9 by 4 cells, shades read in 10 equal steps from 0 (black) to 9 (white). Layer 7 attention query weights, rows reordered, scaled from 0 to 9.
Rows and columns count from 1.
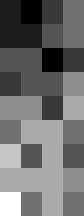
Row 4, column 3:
3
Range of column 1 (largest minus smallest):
8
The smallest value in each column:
1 0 0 2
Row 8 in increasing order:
5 6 6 6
